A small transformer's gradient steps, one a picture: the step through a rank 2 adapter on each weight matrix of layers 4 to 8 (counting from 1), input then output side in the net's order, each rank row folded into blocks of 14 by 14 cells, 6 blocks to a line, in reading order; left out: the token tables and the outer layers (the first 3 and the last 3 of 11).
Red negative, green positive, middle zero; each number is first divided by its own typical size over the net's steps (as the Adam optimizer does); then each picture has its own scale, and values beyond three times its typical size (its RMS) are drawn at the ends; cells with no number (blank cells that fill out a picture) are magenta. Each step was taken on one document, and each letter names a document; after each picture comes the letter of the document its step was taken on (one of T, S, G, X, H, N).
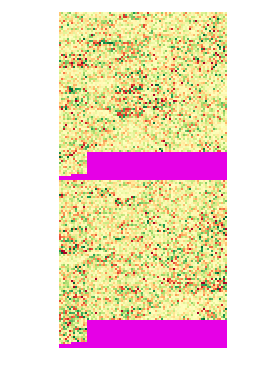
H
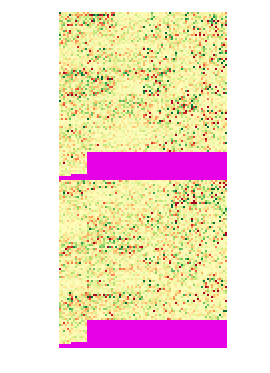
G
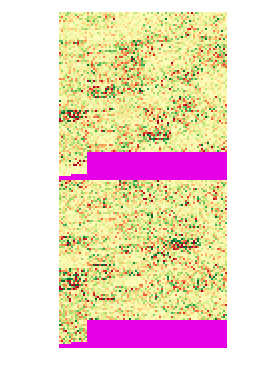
H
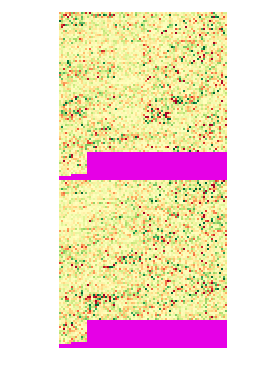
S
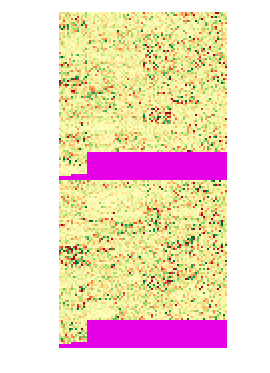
S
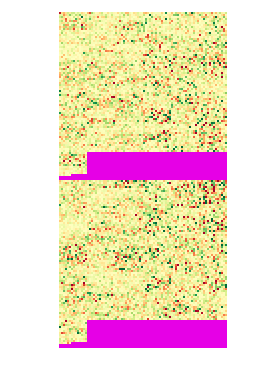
S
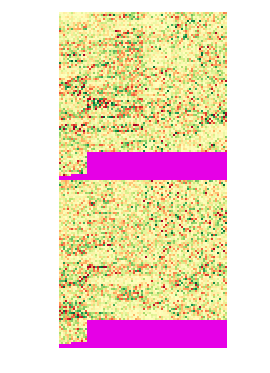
H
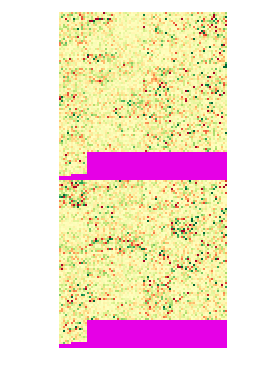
G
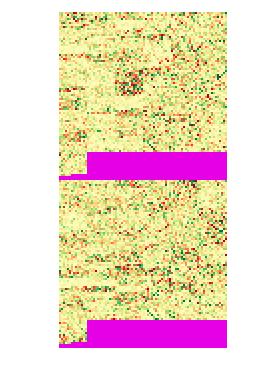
H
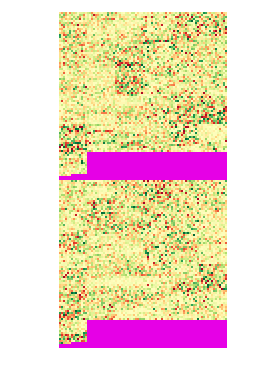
H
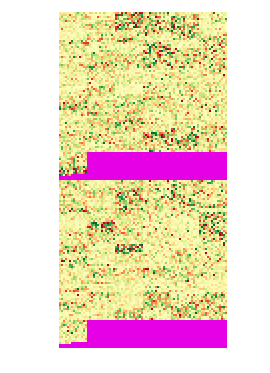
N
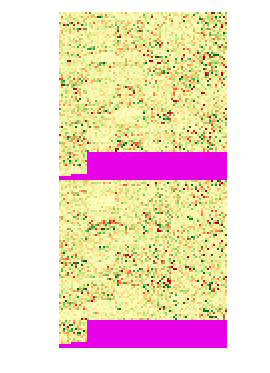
S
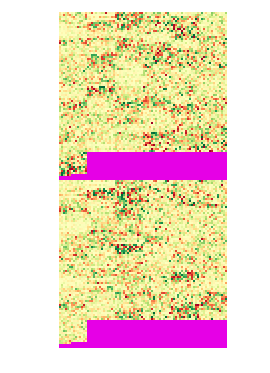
N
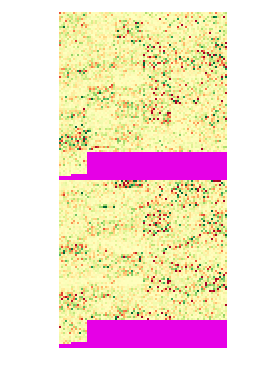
S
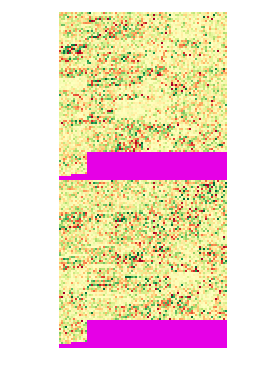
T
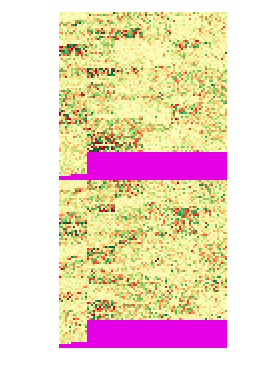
T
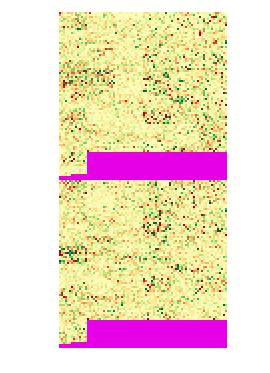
S
